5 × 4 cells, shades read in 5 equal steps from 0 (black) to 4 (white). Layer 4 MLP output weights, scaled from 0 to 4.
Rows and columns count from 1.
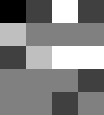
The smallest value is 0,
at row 1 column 1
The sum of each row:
6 9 12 7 7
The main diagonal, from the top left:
0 2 4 1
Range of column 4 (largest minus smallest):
3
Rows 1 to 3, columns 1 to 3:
0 1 4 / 3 2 2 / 1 3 4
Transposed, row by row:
0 3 1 2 2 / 1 2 3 2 2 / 4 2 4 2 1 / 1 2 4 1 2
